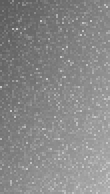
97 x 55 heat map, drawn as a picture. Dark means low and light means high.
There are no regular stripes. There is an overall slope up to the bottom right. The ninth with the lowest average is the top left. No single row or column stands out from its neighbours. The ninth with the highest average is the bottom right. Neither half mirrors the other.
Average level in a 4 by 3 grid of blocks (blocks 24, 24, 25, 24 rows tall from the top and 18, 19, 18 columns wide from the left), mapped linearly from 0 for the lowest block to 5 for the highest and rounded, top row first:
0 1 2 | 1 2 3 | 2 3 4 | 3 4 5
